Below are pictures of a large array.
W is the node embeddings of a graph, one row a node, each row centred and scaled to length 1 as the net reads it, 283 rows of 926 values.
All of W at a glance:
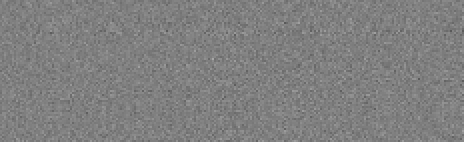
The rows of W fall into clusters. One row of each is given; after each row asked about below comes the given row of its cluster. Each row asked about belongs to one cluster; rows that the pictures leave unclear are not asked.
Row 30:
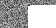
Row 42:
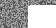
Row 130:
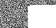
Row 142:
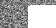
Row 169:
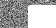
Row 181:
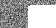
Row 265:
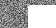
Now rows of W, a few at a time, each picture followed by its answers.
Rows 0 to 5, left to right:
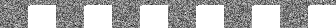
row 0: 142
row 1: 181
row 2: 181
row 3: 42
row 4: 181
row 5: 169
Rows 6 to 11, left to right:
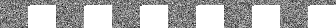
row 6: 130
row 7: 181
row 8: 130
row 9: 265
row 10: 142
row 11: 130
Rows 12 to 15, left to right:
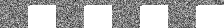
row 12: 265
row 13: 181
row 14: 30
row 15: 130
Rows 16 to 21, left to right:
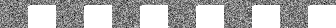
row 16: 265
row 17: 30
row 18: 169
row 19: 142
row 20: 42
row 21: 265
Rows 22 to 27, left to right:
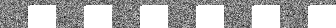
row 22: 42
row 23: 130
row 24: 142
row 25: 142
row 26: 181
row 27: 30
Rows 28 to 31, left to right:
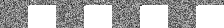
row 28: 42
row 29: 169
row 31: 142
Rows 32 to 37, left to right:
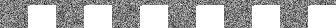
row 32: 265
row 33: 169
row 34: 181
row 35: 42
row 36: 181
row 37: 42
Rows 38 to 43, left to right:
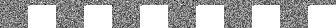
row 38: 265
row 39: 42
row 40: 265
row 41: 42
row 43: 30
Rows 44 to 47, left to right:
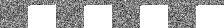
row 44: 181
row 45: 181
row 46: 30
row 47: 181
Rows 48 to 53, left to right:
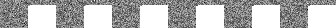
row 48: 169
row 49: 169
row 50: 181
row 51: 130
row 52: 130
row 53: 181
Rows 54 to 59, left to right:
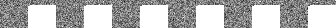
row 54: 265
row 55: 181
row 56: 130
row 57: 42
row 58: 181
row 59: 30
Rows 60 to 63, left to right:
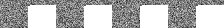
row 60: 130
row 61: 130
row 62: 30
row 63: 130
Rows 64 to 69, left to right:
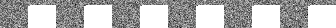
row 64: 142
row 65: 30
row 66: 142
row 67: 142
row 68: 42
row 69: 42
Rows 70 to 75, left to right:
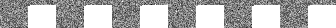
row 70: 130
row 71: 42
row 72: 181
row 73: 42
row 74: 130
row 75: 169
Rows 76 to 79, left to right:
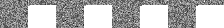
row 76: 42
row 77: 169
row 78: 130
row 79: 181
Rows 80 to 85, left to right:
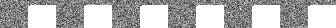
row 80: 42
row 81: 169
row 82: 30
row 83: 142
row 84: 42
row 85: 169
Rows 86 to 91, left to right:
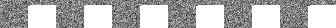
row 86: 169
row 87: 42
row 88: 265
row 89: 30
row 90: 265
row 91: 130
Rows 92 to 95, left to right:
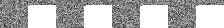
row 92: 42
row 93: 130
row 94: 142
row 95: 181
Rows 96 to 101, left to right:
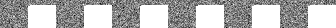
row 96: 142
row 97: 265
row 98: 30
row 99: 130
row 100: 265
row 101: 265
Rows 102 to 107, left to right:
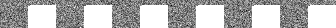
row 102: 181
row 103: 130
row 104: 265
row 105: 181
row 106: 42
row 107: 142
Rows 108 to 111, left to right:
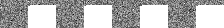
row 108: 181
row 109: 42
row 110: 130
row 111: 181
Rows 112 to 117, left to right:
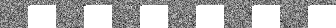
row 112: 181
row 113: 130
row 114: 142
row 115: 265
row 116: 42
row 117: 42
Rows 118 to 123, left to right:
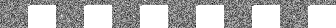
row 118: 265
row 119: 265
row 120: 265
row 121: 265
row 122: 30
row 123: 142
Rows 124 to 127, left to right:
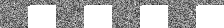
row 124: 130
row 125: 181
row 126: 42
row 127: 142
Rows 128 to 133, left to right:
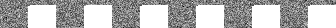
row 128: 130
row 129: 169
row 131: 142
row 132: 130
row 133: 130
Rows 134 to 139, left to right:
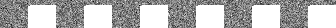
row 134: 142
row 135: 169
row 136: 30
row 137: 42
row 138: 30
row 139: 130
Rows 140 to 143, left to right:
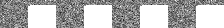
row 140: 142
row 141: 169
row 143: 169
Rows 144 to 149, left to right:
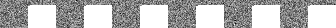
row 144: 169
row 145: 142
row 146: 265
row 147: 30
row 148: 181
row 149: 42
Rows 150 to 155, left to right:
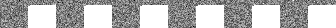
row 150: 181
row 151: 265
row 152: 181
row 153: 130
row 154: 142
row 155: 30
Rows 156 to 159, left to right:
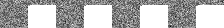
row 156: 169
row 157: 142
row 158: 142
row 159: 169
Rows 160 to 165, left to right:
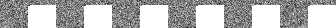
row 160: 30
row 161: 130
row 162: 42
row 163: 130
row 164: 265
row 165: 169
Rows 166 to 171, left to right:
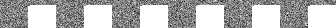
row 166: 130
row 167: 265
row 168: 42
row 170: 42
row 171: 130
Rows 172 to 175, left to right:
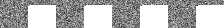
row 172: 42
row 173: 181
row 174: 142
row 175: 30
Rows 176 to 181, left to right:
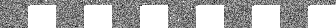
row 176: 142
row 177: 169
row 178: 30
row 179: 265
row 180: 181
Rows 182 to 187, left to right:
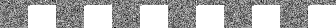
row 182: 169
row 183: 181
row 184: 265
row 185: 42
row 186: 169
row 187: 169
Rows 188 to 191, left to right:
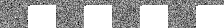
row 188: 30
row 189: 181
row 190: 181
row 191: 30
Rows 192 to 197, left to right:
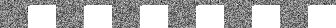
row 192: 30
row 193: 181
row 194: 181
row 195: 169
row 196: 42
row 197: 265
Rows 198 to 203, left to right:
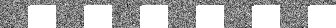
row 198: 142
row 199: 265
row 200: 169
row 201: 42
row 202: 130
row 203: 130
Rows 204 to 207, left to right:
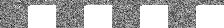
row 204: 142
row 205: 169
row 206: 142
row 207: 169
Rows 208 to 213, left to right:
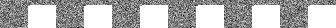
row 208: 169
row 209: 130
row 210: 265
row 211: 130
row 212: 142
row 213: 181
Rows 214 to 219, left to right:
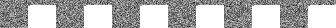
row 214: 169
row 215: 265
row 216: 265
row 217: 169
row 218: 181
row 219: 181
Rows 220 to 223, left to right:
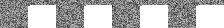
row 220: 130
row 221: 142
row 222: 142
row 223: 169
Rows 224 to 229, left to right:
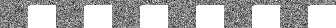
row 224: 181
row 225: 181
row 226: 169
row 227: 42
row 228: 169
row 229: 142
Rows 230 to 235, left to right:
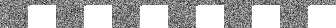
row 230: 265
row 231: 181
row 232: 181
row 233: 130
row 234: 42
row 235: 181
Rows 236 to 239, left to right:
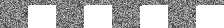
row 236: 42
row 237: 142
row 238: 130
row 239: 42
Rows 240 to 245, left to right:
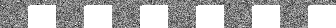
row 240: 142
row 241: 181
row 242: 169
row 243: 130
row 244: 142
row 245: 169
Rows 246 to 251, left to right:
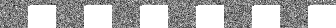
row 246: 42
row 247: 265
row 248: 169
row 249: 130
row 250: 181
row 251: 169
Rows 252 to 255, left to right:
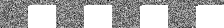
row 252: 169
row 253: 265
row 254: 169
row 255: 130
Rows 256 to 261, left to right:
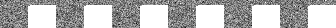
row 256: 142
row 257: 181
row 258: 169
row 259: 181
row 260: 265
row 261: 142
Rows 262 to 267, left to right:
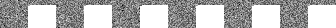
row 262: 42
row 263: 265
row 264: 30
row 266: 42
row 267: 265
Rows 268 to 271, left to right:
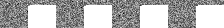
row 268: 169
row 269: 169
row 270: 30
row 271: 130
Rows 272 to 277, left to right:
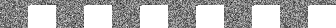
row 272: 42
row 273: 265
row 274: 30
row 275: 30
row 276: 181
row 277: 42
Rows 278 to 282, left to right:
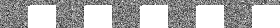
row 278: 130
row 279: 42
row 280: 181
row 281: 181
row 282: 142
